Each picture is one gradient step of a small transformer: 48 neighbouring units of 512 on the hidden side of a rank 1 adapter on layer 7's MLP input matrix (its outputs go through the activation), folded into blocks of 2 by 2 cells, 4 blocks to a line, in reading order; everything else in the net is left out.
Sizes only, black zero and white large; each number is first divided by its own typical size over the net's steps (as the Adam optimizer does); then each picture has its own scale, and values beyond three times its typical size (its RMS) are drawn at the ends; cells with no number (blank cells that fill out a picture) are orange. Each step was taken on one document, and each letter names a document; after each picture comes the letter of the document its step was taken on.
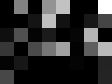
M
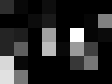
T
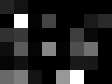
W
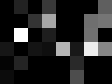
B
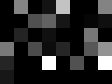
M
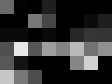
B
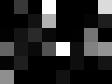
M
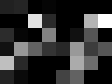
B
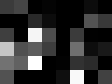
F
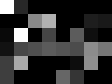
B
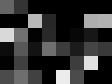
B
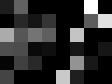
F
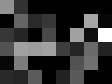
T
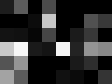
W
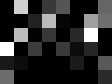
M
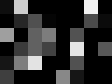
F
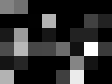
W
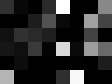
M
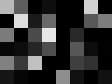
F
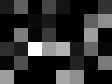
W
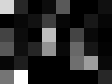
T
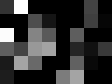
F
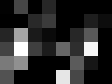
W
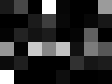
M
